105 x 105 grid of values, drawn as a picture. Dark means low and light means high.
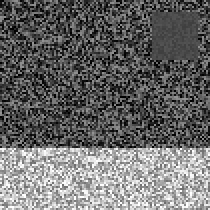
Calmest part: top right. Stripes: none. Seam: horizontal, 70% of the way down, the bottom part higher. Odd patch: calmer, in the top right.
